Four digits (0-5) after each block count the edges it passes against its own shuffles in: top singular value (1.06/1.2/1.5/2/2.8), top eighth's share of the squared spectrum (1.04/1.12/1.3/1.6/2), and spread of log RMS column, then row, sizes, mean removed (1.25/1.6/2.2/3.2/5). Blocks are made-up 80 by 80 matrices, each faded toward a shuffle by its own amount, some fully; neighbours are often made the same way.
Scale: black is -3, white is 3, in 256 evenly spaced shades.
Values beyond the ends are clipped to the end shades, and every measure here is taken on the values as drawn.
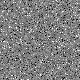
0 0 0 0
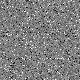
1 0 0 0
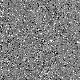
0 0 1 0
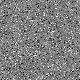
0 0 0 0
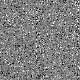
1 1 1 0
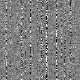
3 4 4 0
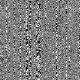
2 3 4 0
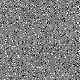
3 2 1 1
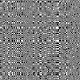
5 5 4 4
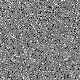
3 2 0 1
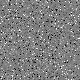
0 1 0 0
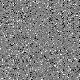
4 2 1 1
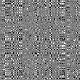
5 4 4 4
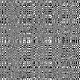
5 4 4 4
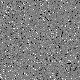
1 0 0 0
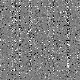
2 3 3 2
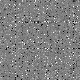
2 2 1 1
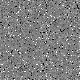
1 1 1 0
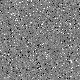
0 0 0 0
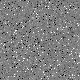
0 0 0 0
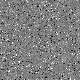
1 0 0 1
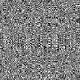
4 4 2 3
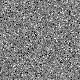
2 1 0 0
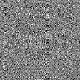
4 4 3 2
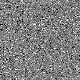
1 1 0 2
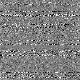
2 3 0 4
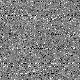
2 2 0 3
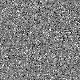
0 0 0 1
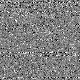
1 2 0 3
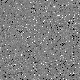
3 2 1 0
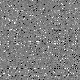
3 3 1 1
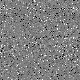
3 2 1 1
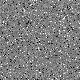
1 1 0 0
